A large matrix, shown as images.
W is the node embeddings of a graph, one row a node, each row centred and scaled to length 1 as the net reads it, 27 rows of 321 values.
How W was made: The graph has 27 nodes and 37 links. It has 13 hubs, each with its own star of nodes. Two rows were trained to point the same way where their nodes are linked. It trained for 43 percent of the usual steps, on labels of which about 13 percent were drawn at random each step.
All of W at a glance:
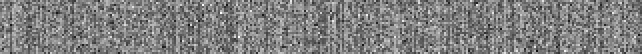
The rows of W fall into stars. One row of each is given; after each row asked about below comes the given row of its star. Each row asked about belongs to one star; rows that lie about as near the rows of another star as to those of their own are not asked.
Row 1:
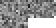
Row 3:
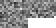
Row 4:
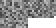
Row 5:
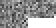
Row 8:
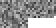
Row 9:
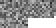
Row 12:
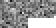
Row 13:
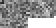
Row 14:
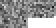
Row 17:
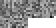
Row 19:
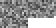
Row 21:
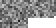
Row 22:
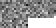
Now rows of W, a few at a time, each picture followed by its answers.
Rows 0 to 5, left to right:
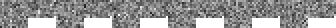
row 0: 19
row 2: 22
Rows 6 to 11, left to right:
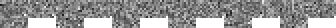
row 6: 17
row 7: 8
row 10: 13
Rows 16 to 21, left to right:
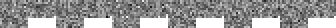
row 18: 22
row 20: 21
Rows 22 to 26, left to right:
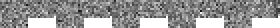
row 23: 3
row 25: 12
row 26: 9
